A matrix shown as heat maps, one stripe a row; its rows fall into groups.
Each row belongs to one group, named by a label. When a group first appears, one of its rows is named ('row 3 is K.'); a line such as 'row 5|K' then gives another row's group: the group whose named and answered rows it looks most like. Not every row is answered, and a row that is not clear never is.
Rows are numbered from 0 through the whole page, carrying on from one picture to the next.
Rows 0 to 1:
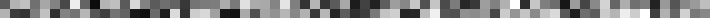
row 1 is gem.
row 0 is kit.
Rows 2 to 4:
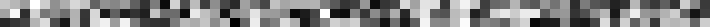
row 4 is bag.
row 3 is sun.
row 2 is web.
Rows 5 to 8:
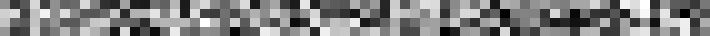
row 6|web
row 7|bag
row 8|gem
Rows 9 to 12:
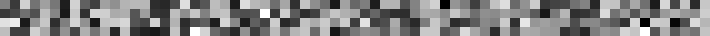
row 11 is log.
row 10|bag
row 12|gem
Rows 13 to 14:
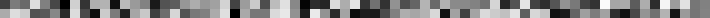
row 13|bag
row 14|kit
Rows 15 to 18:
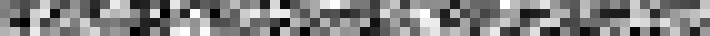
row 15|log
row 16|web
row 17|gem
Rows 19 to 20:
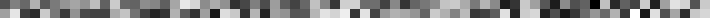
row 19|bag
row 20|log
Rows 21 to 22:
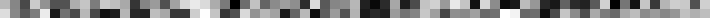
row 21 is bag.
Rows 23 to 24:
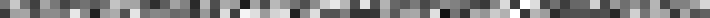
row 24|kit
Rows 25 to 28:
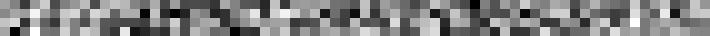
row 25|log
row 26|web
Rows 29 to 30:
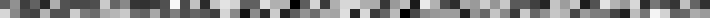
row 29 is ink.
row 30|log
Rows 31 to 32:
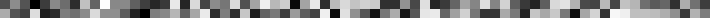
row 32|gem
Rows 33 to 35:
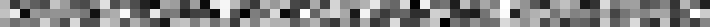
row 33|ink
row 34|log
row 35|kit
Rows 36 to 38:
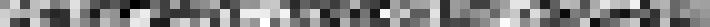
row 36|sun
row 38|kit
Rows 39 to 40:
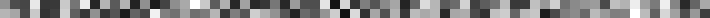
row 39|gem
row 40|sun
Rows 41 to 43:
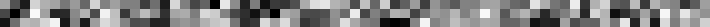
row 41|log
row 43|bag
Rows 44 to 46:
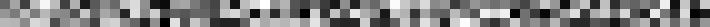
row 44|kit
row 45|ink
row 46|web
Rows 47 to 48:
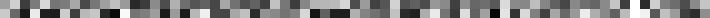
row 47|log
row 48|gem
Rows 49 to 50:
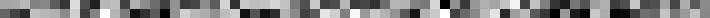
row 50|bag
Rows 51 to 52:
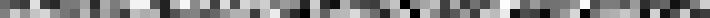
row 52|ink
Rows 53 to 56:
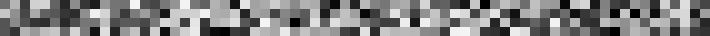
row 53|kit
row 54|bag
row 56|web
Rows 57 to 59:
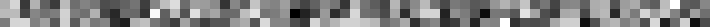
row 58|sun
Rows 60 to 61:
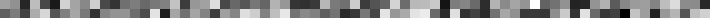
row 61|web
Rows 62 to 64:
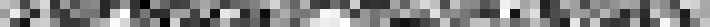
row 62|sun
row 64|log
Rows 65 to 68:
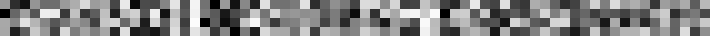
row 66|web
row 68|gem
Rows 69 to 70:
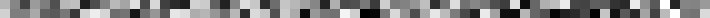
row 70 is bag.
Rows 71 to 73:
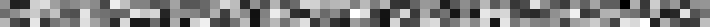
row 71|log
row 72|ink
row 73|gem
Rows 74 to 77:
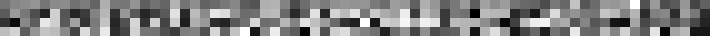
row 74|ink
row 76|web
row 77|ink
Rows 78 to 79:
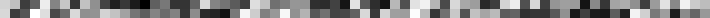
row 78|sun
